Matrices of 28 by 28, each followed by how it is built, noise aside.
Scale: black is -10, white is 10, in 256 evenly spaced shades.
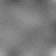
smooth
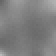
smooth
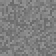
noise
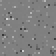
sparse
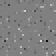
sparse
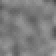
smooth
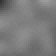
smooth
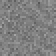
noise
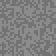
noise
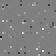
sparse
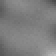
smooth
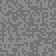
noise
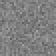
noise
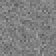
noise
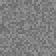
noise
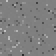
sparse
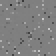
sparse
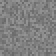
noise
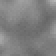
smooth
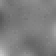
smooth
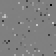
sparse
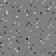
sparse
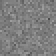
noise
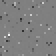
sparse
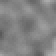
smooth
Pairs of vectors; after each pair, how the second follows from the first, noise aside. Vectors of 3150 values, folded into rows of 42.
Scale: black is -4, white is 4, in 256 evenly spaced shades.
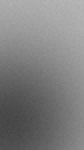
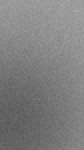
shrunk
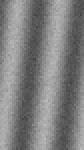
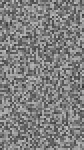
shuffled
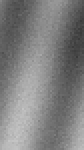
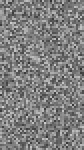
shuffled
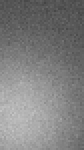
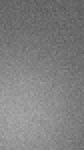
shrunk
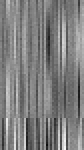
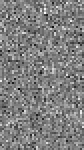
shuffled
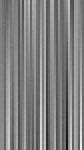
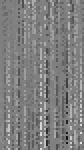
partly zeroed
